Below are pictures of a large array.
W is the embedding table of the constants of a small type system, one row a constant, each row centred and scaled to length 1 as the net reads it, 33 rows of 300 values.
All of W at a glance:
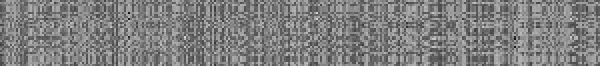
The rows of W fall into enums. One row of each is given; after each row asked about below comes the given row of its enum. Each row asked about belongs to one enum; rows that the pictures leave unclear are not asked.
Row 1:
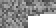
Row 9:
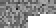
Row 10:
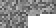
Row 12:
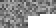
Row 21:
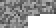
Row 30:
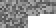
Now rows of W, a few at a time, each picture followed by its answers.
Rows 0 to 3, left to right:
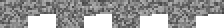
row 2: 30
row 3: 21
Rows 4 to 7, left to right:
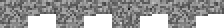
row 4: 21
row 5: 21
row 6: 9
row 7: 21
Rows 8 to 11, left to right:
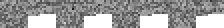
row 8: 30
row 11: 1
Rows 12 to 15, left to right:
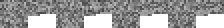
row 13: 1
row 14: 10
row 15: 10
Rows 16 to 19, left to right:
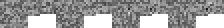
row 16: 21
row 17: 30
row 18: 9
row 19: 9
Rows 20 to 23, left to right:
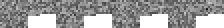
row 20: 10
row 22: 12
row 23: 9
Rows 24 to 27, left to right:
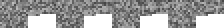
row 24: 10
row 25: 30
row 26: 1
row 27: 12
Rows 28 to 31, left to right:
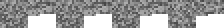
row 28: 30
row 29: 30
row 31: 12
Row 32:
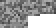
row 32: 21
